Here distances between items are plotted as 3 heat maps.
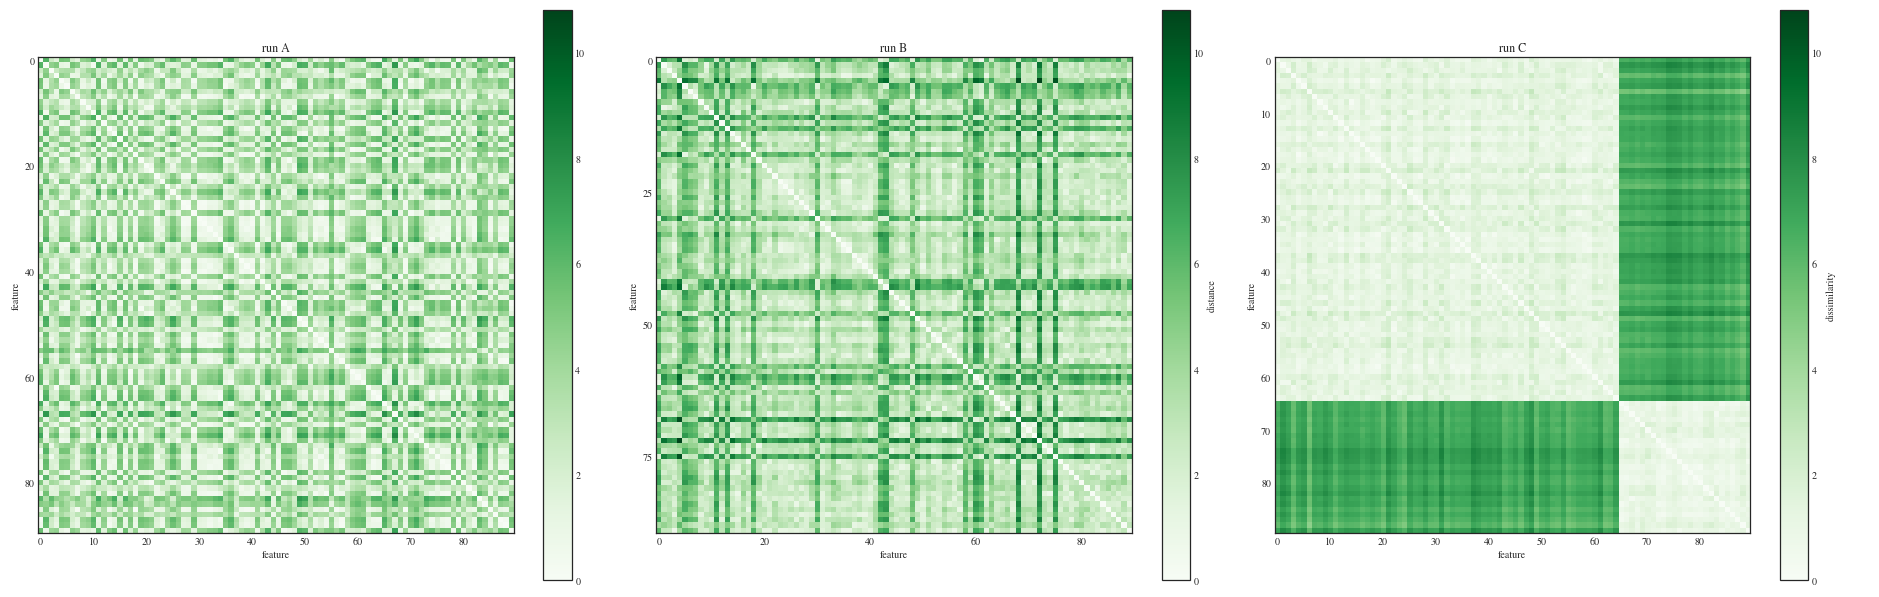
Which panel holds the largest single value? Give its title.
run B
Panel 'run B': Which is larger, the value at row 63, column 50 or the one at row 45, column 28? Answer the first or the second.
the first
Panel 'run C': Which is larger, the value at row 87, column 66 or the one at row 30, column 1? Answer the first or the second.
the second
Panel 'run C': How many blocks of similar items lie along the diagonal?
2
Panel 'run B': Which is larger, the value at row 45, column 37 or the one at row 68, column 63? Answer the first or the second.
the second
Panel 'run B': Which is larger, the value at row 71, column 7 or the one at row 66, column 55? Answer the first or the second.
the first
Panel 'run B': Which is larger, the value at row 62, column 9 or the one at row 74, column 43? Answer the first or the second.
the second
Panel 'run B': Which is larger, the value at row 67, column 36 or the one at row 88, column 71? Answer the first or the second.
the second
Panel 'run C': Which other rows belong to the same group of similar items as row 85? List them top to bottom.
65, 66, 67, 68, 69, 70, 71, 72, 73, 74, 75, 76, 77, 78, 79, 80, 81, 82, 83, 84, 86, 87, 88, 89
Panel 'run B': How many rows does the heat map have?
90
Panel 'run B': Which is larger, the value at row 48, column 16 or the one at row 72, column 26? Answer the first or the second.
the second
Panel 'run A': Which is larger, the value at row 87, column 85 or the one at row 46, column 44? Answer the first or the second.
the second
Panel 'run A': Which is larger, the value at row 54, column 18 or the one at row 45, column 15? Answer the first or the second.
the second
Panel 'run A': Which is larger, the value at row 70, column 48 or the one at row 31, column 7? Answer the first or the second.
the first
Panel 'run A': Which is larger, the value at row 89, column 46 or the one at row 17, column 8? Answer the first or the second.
the second
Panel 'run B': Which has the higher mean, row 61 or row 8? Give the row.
61
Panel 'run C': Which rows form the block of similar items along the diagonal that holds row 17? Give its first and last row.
0 to 64
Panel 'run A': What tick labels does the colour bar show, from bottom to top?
0, 2, 4, 6, 8, 10
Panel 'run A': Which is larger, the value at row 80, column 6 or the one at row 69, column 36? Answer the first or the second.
the second
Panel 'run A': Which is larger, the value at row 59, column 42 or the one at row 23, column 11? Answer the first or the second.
the first
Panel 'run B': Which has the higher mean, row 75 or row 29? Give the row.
75
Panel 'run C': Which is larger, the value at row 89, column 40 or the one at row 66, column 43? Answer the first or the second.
the first
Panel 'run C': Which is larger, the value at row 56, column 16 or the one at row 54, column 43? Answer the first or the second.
the second
